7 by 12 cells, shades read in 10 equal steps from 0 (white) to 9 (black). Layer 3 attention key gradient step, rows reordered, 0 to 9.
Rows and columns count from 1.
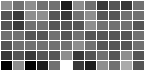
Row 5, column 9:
6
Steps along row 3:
up down same up same same down up same same up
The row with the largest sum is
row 6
